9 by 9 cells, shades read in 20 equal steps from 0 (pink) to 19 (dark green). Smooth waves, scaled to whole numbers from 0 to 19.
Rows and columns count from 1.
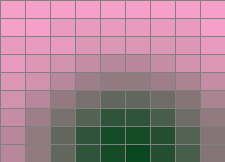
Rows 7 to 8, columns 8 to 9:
11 8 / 13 9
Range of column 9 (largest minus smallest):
9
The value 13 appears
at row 7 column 4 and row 8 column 8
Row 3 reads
1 1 1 2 2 2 2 2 1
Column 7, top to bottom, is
0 1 2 4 7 11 14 17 17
